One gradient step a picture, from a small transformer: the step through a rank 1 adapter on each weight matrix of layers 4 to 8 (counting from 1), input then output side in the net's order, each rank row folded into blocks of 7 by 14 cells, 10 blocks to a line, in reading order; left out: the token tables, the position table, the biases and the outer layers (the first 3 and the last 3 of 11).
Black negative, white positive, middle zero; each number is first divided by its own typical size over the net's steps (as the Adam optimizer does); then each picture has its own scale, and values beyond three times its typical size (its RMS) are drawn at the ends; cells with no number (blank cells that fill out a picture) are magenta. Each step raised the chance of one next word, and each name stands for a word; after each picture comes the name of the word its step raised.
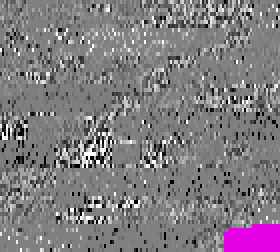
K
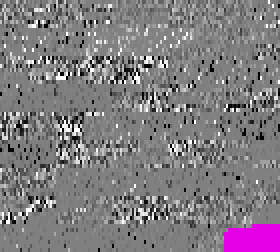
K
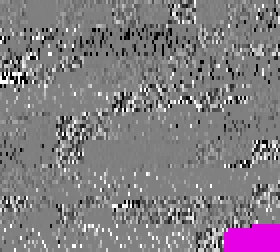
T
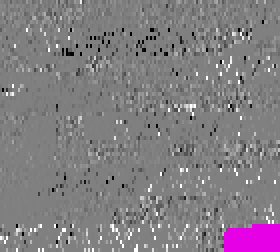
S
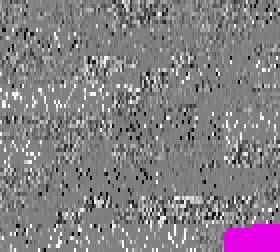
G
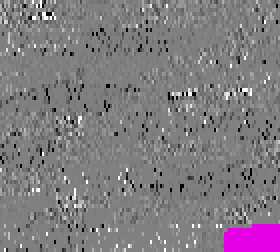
S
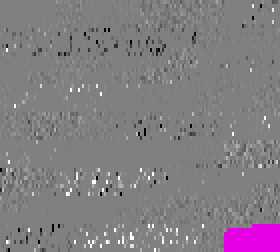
S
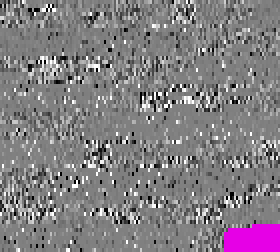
T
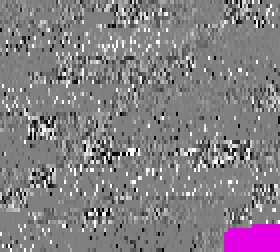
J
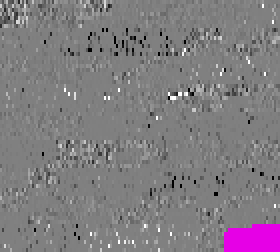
S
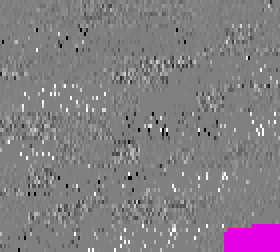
G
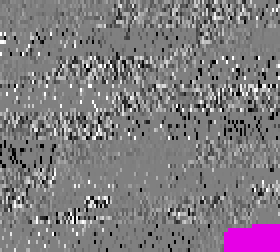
K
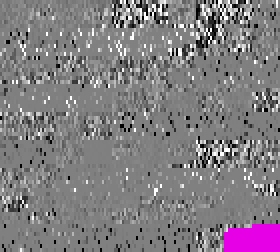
J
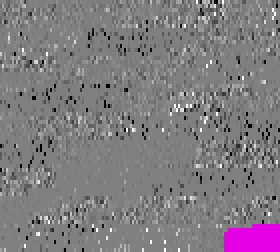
S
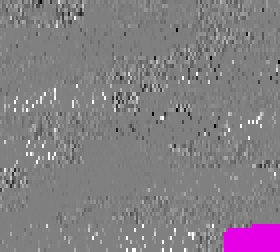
G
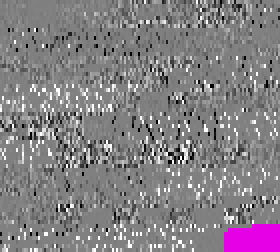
G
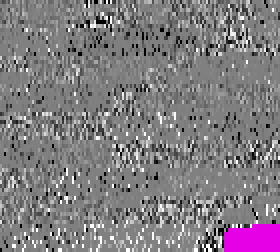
T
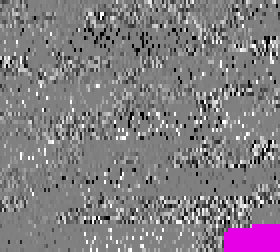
T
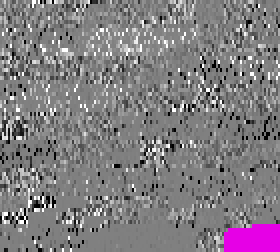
K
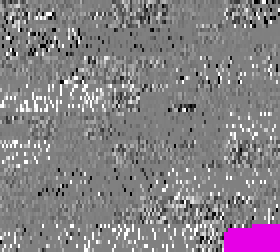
G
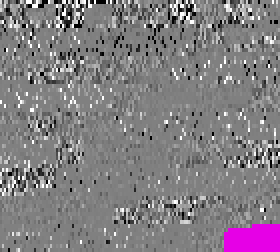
T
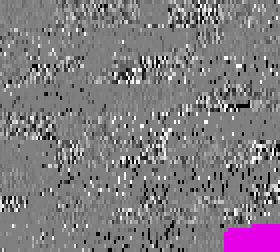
T
